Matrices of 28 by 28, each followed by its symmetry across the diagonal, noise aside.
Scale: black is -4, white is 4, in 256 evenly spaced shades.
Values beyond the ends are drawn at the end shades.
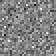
symmetric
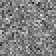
neither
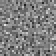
antisymmetric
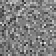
antisymmetric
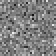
neither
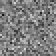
antisymmetric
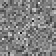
symmetric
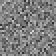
symmetric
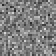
neither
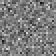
symmetric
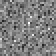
neither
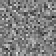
antisymmetric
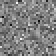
antisymmetric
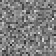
neither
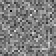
symmetric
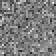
symmetric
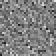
antisymmetric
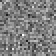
neither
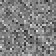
antisymmetric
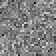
symmetric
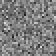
neither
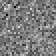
symmetric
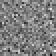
antisymmetric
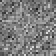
symmetric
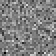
neither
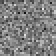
neither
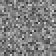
antisymmetric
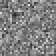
symmetric
